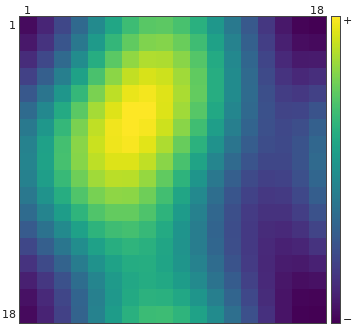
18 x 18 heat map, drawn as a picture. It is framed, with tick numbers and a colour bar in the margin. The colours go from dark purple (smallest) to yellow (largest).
The bottom right is the ninth with the lowest average. Values change most from cell to cell in the top left. There are no lone odd cells.
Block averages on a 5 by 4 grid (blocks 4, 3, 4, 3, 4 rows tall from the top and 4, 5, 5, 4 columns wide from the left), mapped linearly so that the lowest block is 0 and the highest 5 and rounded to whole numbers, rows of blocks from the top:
1430 / 3531 / 3521 / 2320 / 1320
